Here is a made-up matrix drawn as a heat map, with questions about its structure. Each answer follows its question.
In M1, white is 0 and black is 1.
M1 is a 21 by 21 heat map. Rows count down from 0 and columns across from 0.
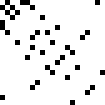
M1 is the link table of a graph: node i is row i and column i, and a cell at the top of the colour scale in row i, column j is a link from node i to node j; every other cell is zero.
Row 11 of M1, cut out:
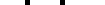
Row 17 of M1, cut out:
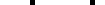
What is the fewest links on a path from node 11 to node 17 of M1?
5
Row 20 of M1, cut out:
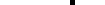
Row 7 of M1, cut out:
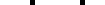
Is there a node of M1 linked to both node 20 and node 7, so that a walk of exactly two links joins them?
no
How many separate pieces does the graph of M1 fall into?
1
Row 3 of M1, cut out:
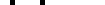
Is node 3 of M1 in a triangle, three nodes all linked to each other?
no
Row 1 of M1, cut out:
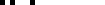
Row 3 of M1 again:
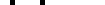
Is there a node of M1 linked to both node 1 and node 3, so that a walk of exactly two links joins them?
yes
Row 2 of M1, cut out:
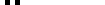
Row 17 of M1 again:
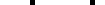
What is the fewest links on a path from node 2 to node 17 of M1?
3
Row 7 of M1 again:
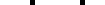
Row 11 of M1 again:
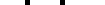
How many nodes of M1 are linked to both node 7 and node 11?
0
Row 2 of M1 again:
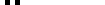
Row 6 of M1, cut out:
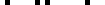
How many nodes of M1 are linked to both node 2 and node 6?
1
